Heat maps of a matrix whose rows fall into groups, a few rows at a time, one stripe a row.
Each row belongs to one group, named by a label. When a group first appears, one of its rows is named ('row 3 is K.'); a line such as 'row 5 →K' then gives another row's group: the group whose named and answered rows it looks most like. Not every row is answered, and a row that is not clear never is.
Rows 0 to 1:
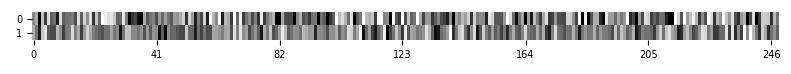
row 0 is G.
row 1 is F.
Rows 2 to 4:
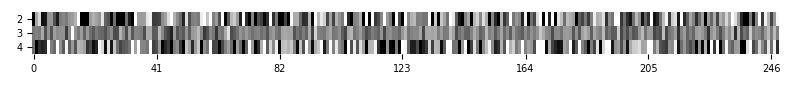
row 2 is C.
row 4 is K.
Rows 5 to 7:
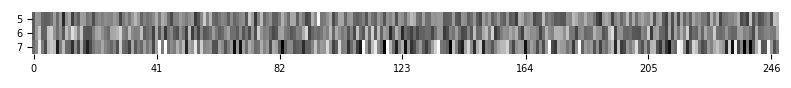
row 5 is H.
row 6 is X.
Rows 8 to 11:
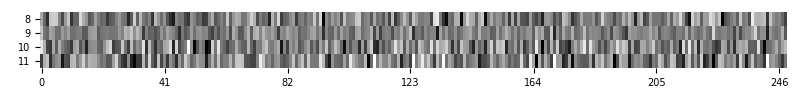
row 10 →H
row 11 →C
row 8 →F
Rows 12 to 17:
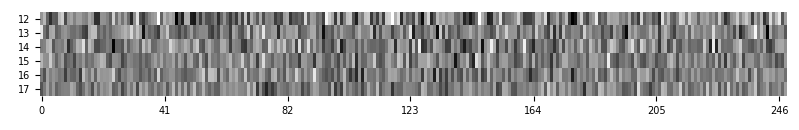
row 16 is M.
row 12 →X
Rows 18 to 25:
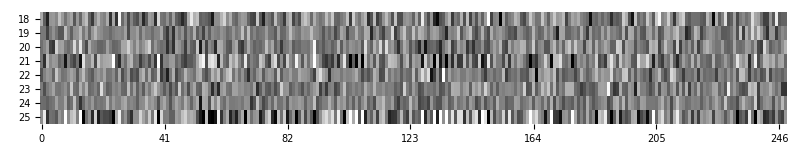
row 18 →G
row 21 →M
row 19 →F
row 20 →X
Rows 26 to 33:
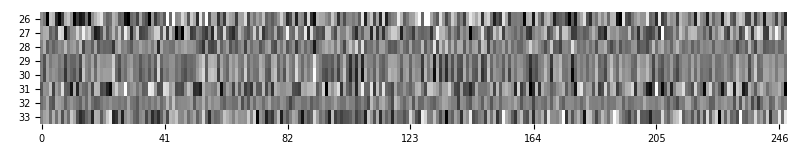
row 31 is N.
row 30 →M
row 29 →M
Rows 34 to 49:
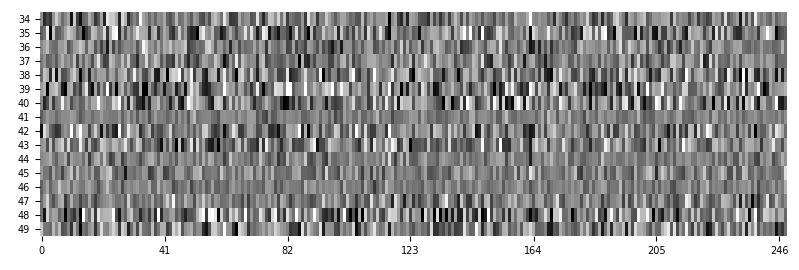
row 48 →M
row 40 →G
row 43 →X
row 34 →K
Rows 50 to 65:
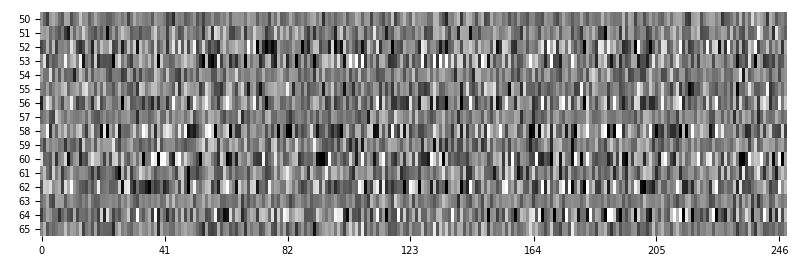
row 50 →F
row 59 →M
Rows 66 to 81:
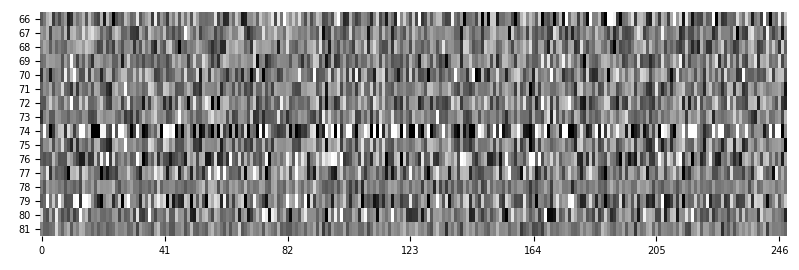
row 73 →C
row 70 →K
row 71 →N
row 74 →X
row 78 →M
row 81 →F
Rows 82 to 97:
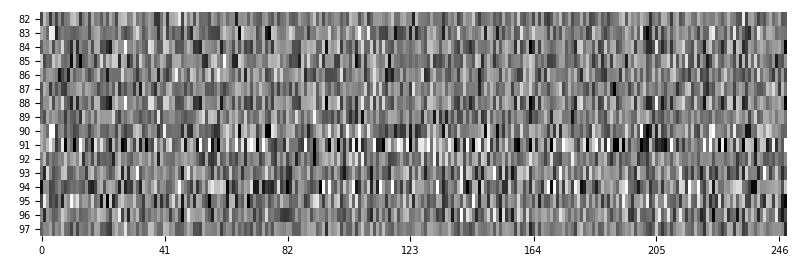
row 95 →K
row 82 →K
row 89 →M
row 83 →F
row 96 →G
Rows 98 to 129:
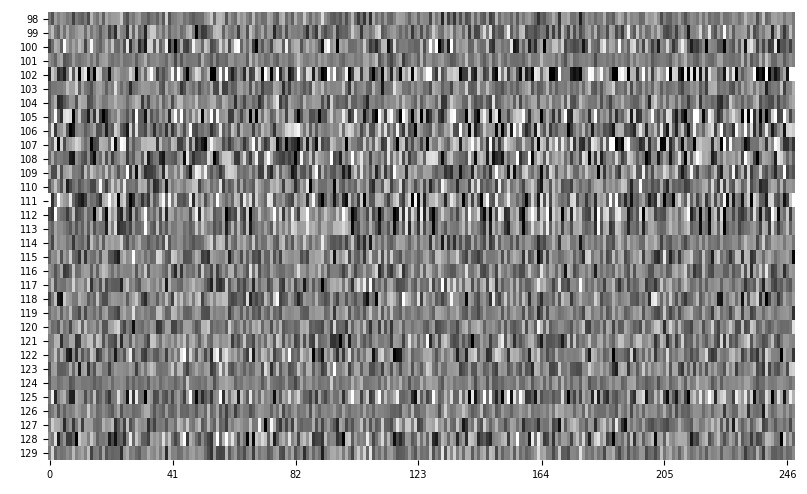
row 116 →F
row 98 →M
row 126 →K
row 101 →F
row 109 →G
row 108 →C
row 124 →C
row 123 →H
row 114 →M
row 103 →X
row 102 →H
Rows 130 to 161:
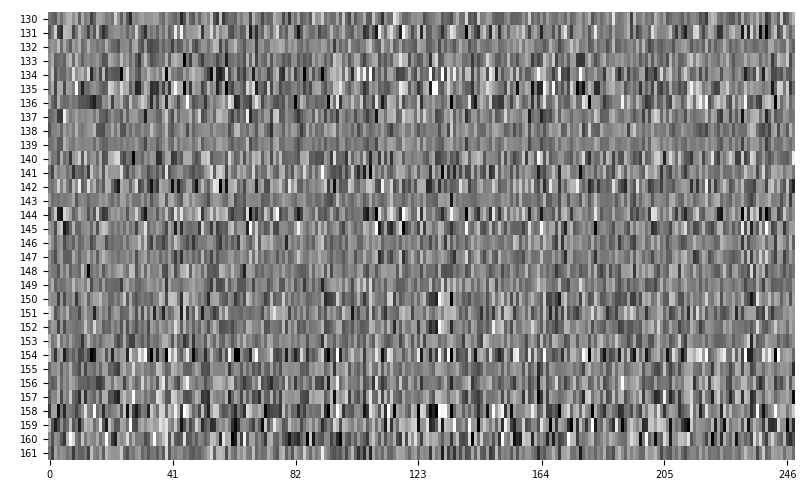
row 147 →F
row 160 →G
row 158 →C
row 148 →K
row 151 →H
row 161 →M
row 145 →F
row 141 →M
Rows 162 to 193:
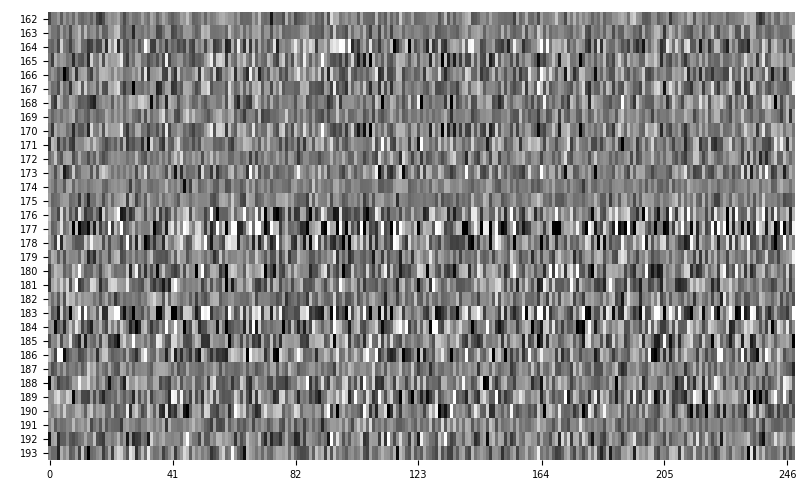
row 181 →X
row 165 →M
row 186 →F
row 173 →F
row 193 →K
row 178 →G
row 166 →F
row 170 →M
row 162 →C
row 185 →N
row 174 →X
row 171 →C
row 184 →X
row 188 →K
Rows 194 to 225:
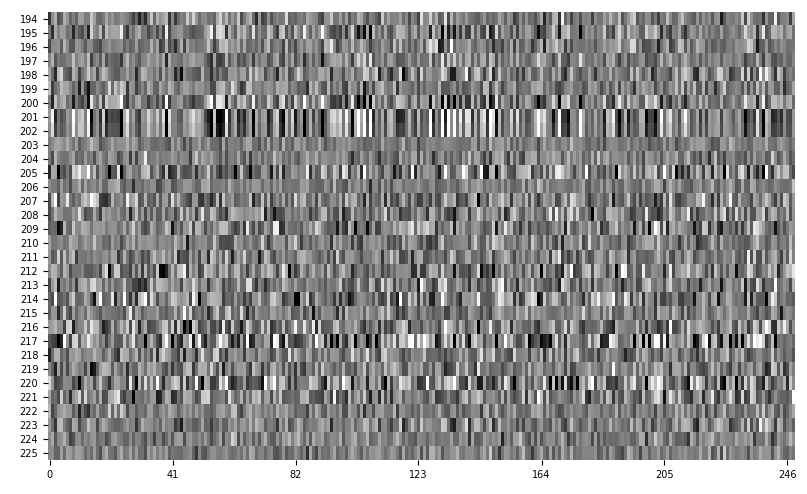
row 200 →M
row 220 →H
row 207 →X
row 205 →K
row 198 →F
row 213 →C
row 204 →G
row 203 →X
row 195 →M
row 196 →C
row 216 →X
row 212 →H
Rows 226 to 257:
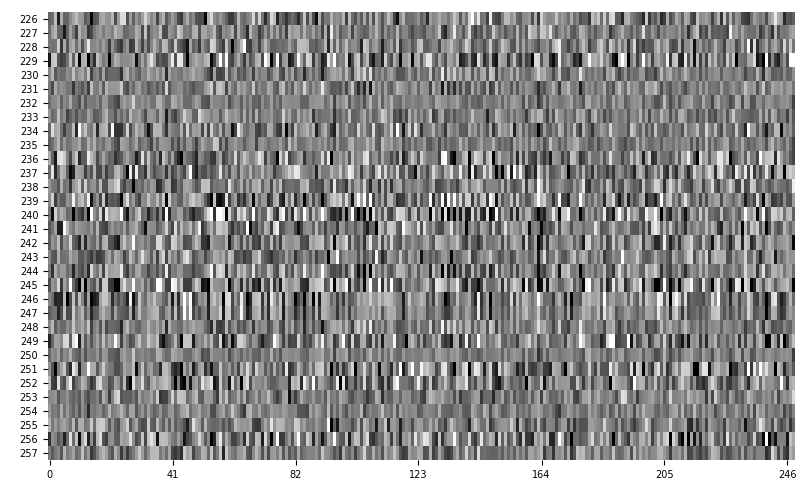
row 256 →H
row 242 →N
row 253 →H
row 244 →M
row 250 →N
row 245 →N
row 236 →F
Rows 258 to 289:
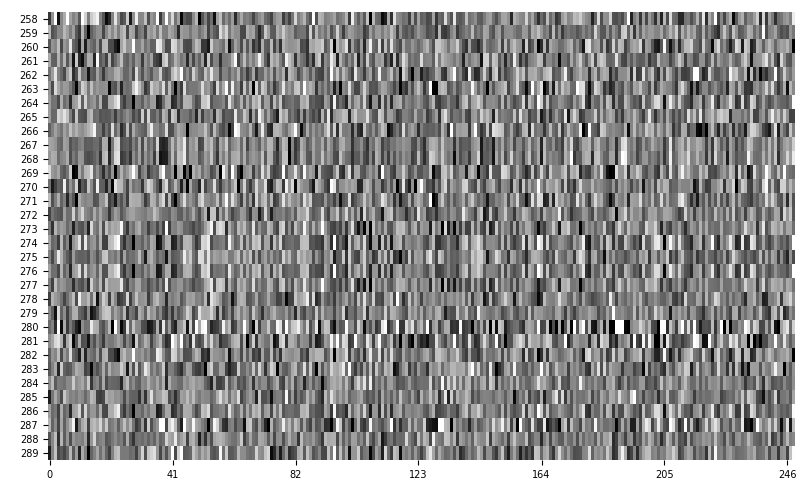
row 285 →C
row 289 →H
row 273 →M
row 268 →H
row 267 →H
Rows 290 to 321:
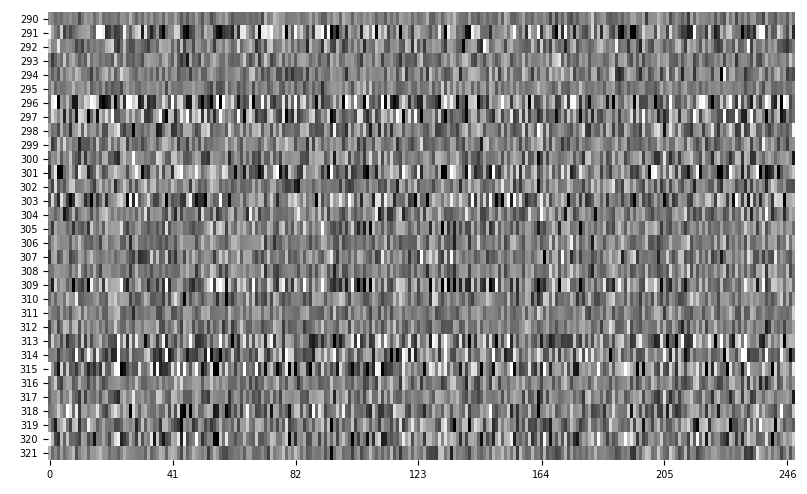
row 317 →N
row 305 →M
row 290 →H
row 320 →H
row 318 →X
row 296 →X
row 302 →G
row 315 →H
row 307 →C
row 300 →N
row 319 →F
